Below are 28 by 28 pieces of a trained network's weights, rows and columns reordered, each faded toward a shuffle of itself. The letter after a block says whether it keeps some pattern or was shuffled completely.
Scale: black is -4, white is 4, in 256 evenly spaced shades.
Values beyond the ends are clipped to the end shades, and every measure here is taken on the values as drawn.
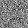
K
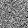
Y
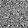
K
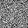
Y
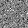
Y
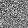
Y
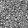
K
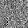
K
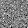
Y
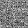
K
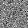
Y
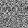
K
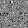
K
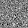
K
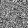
K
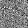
K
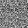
K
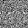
K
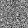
K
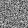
Y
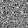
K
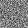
Y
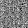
K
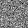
Y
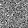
Y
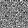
K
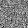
Y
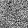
Y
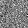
Y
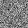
Y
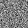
Y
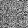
K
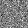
Y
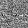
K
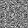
K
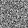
Y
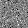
Y
